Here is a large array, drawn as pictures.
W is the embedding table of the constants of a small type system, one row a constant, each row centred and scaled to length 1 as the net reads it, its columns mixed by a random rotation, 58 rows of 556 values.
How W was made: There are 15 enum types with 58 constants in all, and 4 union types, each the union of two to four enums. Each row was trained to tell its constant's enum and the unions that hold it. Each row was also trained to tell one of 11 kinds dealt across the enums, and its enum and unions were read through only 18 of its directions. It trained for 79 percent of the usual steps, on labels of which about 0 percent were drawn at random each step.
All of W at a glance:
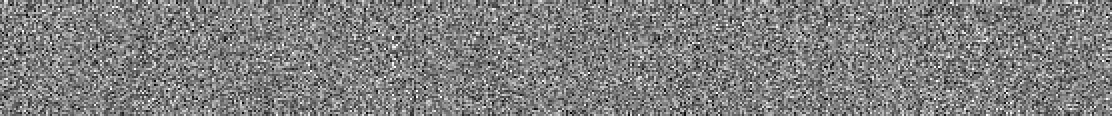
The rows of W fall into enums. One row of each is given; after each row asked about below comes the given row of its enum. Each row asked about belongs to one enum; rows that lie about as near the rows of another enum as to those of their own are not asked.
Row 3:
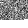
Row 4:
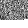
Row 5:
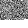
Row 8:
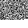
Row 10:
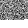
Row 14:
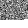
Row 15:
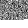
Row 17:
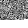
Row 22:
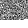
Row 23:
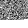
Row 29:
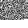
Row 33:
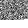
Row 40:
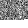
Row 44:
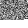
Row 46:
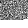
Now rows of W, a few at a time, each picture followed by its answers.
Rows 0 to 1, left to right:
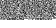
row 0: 44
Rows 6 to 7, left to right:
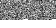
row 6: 15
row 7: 44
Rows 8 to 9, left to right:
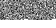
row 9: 22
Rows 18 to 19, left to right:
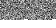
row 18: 8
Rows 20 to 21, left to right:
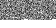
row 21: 5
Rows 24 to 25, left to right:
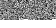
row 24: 33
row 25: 44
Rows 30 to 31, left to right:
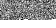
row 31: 23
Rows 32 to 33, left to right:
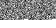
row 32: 3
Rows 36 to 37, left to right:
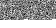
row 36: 46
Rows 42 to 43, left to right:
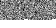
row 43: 17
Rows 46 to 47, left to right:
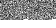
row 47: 8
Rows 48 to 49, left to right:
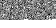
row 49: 33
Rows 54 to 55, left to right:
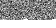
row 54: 8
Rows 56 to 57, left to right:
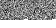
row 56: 3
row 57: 3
